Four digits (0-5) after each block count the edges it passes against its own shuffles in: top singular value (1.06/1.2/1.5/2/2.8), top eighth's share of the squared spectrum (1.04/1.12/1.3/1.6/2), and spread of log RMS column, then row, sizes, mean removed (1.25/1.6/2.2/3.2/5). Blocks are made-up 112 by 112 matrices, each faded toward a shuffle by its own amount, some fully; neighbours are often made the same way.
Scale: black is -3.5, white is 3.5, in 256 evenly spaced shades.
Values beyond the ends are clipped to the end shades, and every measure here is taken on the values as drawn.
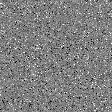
0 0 0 1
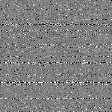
3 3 0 4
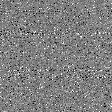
1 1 0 2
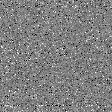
1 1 0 1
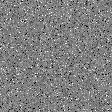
0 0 0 0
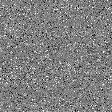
1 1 0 2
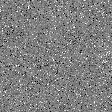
0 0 0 0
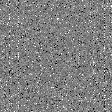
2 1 2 0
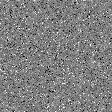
1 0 0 0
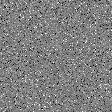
3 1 0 0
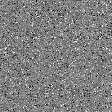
3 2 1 0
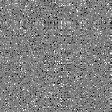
4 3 2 2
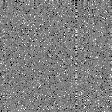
4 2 1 1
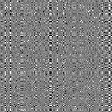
5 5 4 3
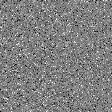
3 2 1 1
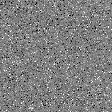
3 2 0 0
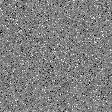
1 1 0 0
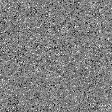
1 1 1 1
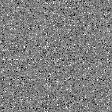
1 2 2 2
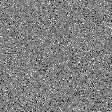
1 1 1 1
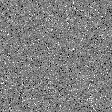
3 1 0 0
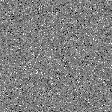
3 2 0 1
